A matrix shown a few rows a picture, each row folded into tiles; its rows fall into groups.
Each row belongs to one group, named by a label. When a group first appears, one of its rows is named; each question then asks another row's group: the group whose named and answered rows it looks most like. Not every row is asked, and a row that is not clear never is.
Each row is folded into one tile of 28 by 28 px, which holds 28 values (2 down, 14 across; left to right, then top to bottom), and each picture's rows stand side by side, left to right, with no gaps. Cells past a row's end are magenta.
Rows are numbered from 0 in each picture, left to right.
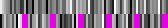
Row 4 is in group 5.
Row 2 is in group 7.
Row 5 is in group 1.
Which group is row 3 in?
1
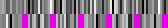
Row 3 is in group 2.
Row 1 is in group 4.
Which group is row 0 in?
4
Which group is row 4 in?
5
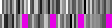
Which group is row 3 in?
5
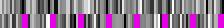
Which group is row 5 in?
1
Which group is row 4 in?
2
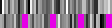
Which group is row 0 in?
5
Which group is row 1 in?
5
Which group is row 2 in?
2
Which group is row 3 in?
4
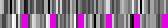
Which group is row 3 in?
4
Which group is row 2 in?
1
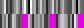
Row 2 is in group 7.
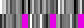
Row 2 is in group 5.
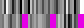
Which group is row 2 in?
2
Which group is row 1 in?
5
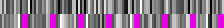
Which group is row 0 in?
1
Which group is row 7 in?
2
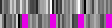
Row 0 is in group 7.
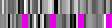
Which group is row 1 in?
4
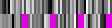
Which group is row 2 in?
1
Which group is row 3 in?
5
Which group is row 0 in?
2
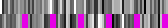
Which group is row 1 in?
4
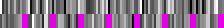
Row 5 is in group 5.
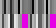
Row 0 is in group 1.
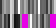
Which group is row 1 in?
2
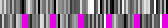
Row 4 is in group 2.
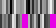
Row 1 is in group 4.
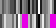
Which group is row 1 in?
4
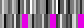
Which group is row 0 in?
5
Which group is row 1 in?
5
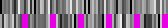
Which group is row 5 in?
7
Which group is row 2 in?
7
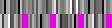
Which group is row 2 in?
7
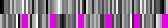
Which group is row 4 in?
1
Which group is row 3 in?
5
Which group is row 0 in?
7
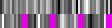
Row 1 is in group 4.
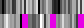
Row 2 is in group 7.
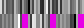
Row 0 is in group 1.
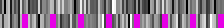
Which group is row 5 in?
2
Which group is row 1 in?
4
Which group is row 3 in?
1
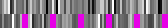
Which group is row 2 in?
5
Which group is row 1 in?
5
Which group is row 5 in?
5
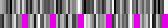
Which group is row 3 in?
4
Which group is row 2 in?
4
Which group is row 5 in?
2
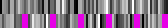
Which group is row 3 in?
4
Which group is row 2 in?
5
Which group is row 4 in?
7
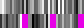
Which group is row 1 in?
7
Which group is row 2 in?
5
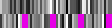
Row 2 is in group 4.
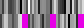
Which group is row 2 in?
2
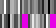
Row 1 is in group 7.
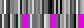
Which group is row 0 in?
1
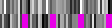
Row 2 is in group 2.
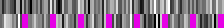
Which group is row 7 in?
7
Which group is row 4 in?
1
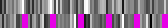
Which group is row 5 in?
4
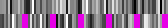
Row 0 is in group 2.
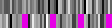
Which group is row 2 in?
5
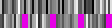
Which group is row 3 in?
2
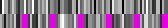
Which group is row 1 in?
1
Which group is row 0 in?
5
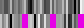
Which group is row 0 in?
4
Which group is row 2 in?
2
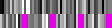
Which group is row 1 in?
1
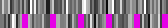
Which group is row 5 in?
1
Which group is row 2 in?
2
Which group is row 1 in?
5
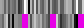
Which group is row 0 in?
2
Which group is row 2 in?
7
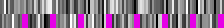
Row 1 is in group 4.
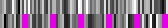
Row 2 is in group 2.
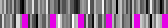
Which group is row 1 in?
1
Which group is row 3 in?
1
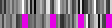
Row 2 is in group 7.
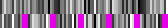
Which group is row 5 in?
7
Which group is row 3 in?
4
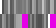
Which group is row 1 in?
7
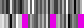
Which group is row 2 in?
2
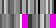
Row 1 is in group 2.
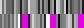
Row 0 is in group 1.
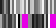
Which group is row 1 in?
7
